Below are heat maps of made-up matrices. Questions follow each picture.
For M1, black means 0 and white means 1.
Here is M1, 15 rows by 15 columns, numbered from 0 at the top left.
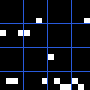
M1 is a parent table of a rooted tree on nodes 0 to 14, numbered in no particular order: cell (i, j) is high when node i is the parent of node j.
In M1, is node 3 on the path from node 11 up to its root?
yes
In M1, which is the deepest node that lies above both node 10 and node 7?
14
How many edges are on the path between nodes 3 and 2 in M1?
3
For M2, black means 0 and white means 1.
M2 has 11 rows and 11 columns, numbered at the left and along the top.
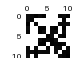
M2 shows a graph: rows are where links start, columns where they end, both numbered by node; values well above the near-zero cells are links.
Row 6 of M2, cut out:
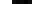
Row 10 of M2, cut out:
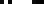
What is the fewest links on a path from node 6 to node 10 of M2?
1
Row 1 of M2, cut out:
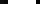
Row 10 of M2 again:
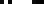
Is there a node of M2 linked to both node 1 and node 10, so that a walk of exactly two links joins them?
yes
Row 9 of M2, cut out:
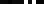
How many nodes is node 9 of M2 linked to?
2
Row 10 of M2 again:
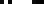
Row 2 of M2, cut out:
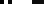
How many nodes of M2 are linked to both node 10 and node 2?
6
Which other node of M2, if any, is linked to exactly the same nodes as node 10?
node 2
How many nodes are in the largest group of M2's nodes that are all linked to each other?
4
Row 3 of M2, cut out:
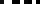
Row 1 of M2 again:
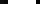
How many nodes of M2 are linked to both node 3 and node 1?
4
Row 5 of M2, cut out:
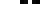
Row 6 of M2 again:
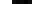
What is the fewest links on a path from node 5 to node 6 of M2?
2
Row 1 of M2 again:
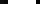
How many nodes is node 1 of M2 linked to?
8
